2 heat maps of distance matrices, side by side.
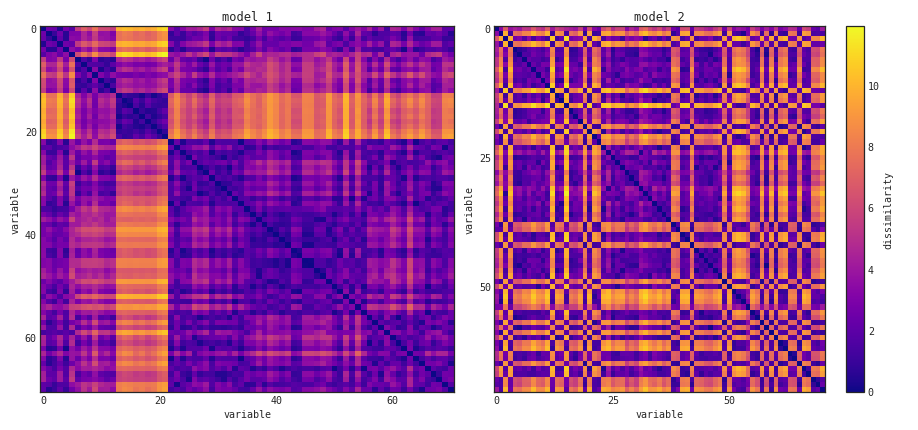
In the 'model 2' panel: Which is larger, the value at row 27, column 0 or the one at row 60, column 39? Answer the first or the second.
the second
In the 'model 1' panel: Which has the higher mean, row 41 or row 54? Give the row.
54
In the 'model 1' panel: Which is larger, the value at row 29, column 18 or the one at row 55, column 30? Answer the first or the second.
the first
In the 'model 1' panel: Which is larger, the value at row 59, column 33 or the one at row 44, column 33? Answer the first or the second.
the first
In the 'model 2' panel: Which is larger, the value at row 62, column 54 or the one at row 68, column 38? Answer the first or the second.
the first
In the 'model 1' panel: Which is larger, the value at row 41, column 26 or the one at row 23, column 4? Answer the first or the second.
the first
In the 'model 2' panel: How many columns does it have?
71
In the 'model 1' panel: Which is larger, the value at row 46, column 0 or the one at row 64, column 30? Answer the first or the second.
the first
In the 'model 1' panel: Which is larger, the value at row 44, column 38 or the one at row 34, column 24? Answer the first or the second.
the first
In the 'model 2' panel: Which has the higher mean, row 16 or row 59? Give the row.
59
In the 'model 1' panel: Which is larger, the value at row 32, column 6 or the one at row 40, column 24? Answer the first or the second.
the second
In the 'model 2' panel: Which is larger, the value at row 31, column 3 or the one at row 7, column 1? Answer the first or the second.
the first
